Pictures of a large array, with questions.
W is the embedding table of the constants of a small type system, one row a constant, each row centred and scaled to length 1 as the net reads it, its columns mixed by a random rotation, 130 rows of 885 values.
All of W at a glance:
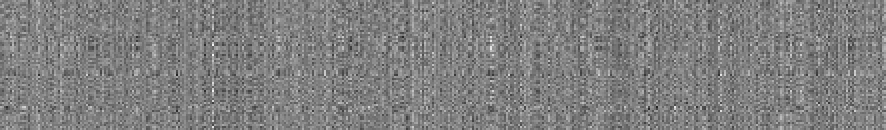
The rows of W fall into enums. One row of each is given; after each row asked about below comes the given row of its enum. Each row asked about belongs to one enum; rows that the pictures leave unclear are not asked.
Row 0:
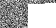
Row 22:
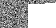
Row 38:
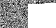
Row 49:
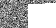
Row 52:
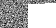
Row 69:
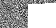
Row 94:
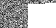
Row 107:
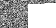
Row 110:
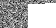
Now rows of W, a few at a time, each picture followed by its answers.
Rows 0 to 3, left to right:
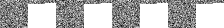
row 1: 107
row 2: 0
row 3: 52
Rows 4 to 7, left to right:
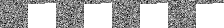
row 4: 52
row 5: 22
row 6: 22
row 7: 107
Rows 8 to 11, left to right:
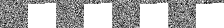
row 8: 52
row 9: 69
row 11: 38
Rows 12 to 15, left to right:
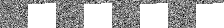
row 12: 69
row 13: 94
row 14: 107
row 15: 22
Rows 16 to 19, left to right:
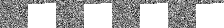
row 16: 69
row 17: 107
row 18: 69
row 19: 49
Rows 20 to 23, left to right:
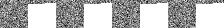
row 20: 49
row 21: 0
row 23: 0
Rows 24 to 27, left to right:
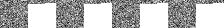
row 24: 107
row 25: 0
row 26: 94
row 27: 0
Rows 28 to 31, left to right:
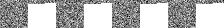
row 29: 110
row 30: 22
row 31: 0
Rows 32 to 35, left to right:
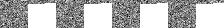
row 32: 107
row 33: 49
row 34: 22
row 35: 94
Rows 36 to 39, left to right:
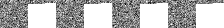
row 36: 49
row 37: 49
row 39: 107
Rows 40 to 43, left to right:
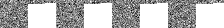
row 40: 49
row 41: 38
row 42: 69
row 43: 94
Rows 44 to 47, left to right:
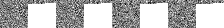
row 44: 69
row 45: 69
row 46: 38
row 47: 49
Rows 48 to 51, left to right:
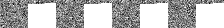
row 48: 38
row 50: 49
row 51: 69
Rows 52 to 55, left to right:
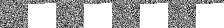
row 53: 0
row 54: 69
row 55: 69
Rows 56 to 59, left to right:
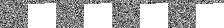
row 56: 52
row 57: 69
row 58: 38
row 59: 110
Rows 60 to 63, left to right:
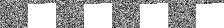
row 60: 0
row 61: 107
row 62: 110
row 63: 38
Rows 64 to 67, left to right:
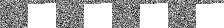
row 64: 0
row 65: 52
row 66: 69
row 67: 49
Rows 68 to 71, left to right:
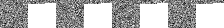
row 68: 52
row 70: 94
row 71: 52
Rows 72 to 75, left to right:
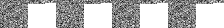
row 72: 94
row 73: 52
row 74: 94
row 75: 94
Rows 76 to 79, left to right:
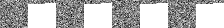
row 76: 0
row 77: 22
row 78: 107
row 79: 110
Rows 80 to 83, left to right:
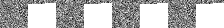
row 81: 49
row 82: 110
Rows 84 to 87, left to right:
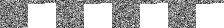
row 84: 0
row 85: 107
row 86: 94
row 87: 49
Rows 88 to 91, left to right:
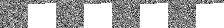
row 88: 110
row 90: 69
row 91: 69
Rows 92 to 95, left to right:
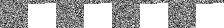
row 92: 52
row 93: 69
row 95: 0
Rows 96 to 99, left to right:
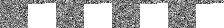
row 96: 69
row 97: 49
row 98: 94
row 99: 49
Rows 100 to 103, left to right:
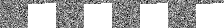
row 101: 110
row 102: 22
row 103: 49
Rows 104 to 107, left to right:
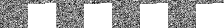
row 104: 94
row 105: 38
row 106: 107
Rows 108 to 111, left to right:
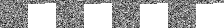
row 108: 52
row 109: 107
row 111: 94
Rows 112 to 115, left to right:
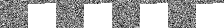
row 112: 107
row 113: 69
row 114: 0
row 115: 52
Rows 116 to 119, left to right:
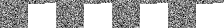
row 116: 22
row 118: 0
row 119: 22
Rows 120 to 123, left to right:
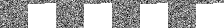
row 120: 107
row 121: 0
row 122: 22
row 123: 94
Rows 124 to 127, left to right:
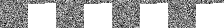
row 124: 52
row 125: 49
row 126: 0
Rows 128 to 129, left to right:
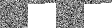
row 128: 0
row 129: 22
